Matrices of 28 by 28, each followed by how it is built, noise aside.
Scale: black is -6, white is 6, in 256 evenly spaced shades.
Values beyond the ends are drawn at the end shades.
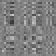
low rank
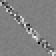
banded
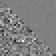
lower triangular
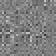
low rank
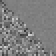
lower triangular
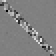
banded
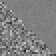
lower triangular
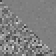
lower triangular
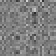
low rank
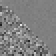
lower triangular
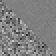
lower triangular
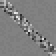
banded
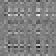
low rank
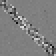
banded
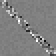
banded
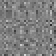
low rank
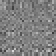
low rank
